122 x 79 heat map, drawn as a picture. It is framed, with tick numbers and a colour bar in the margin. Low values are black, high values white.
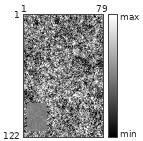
Calmest part: bottom left. Odd patch: calmer, in the bottom left. Slope: none. Odd rows or columns: none. Average level on the scale: 50%.
